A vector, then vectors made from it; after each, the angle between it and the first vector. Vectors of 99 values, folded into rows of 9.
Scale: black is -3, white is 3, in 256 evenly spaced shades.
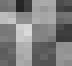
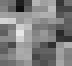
nearly parallel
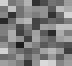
partly opposed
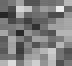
partly opposed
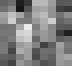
nearly parallel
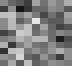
partly aligned
